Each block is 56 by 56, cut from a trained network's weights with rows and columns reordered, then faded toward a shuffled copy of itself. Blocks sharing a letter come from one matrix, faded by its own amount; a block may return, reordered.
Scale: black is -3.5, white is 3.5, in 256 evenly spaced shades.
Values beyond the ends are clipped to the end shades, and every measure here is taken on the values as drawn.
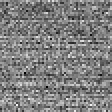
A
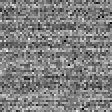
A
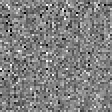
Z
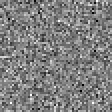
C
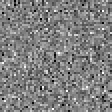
Z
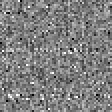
Z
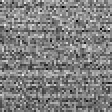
A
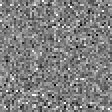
Z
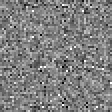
Z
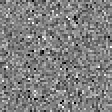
Z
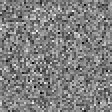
C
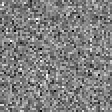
C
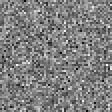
C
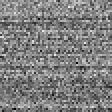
A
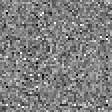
Z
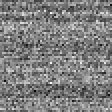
A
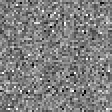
Z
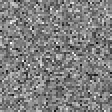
C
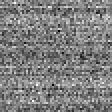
A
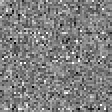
Z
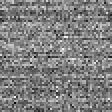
A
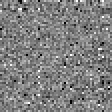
Z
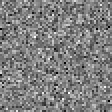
C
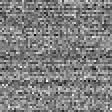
A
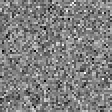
C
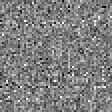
Z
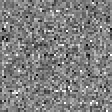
Z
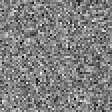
C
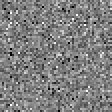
Z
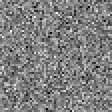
C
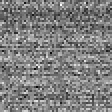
A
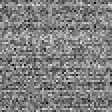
A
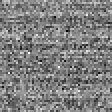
A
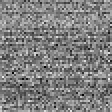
A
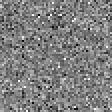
Z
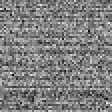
A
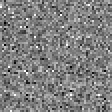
Z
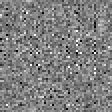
Z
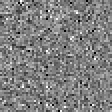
Z
